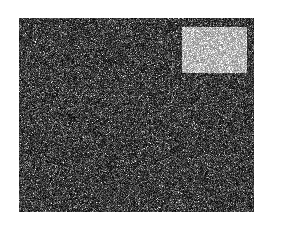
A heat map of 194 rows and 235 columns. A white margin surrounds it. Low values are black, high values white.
The top right is the ninth with the highest average. On average the colour sits 30% of the way up the scale. There are no regular stripes. In the top right lies a patch that is higher than the rest. Most values sit low, with a long tail of high ones.
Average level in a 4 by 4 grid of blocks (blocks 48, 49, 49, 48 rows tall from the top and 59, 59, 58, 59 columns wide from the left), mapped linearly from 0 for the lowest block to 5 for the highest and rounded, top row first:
0015
0001
0000
0000
